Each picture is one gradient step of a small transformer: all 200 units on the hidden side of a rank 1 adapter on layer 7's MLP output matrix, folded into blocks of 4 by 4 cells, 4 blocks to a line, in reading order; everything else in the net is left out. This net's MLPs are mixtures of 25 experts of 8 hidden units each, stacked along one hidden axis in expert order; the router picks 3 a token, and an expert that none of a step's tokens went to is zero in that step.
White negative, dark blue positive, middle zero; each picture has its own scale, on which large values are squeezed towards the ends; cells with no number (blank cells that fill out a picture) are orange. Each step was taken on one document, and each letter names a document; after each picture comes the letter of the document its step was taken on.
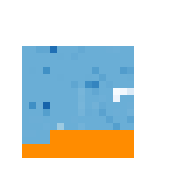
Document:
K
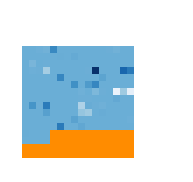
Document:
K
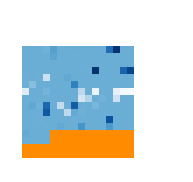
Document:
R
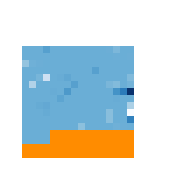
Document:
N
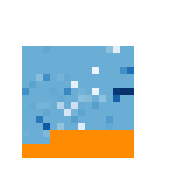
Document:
R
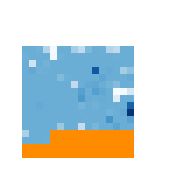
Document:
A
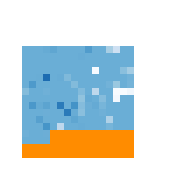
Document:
R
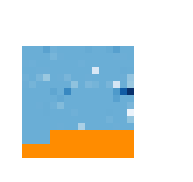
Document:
N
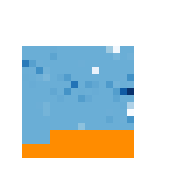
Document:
N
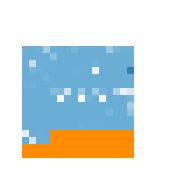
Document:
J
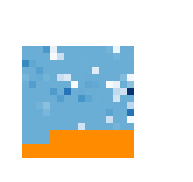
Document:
N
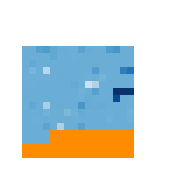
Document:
K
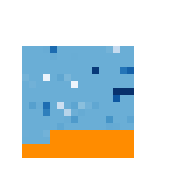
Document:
R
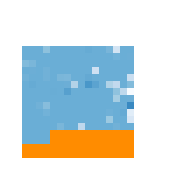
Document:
N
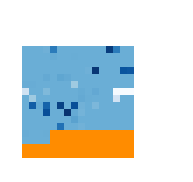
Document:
R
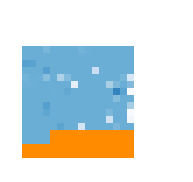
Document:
N
